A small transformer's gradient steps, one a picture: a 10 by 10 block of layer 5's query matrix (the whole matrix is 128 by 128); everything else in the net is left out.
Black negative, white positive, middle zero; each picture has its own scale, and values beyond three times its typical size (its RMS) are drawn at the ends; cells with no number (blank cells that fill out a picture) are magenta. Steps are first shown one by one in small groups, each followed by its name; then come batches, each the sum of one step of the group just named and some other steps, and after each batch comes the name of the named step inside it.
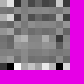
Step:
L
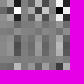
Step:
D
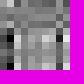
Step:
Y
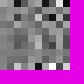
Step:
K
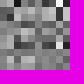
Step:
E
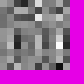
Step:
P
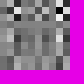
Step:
D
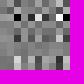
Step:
D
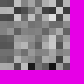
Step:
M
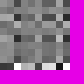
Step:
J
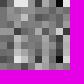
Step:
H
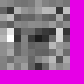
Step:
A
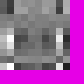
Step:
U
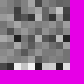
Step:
J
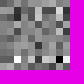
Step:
M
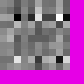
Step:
A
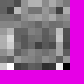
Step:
U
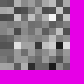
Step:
M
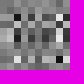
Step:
A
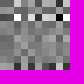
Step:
M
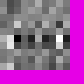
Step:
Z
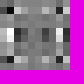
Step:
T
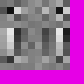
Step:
T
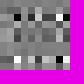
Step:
T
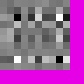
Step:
T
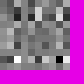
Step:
T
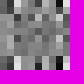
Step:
T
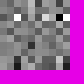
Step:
Z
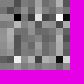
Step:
T
